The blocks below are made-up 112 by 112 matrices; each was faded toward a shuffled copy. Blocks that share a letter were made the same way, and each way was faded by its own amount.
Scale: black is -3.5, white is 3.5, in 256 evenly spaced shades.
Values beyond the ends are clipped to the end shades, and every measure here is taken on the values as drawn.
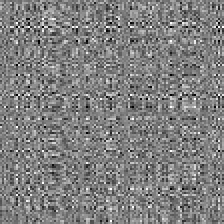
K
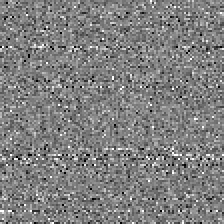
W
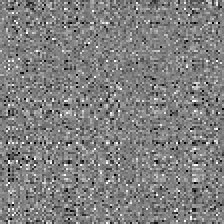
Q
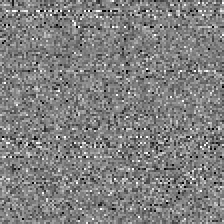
W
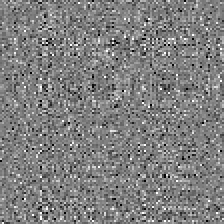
Q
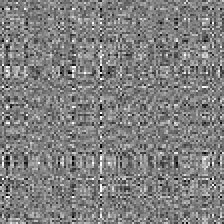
K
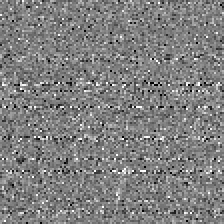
W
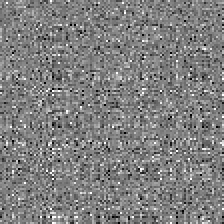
Q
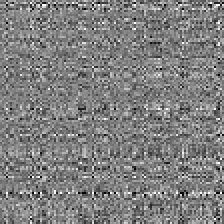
K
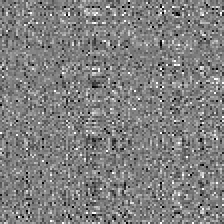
Q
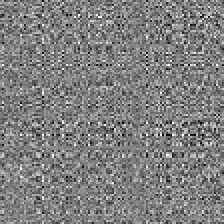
K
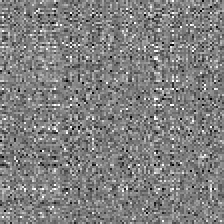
Q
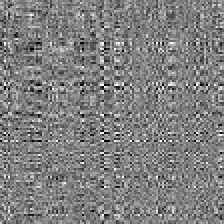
K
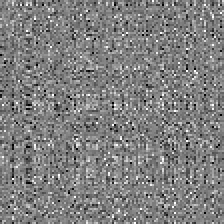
Q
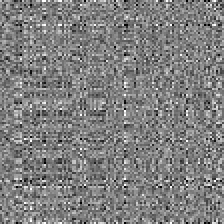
K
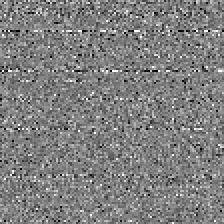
W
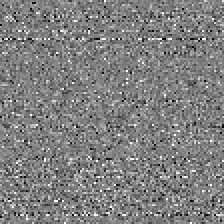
W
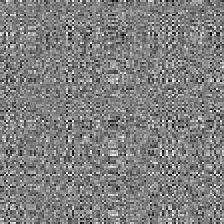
K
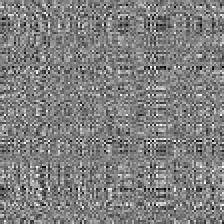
K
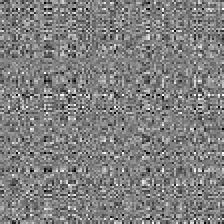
K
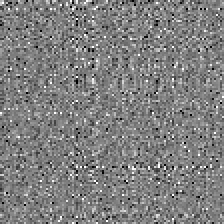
Q
